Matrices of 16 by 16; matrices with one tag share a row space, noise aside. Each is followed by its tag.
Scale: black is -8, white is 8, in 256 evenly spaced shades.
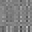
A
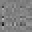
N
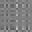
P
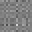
P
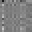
N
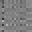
N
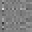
N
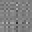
P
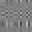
A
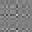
P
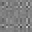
A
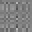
P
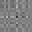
P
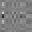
N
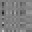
N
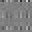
A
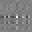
P
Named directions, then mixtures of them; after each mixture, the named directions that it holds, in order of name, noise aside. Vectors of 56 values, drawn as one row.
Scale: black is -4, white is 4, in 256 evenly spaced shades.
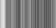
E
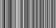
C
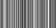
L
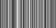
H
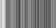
E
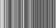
C, E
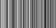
E, H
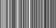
E, H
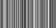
L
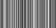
L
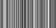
L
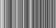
C, E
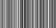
C, L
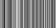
C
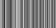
C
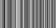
C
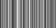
H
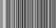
E, L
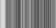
E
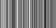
E, H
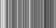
E, H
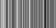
E, H
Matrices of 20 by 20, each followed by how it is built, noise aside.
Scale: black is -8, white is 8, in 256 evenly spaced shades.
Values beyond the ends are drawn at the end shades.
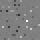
sparse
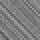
Toeplitz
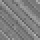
Toeplitz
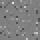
sparse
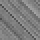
Toeplitz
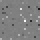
sparse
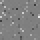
sparse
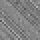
Toeplitz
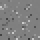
sparse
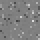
sparse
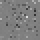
sparse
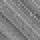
Toeplitz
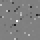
sparse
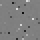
sparse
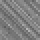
Toeplitz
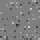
sparse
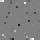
sparse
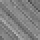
Toeplitz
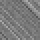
Toeplitz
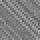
Toeplitz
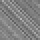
Toeplitz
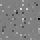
sparse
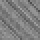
Toeplitz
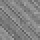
Toeplitz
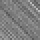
Toeplitz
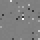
sparse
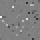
sparse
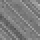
Toeplitz
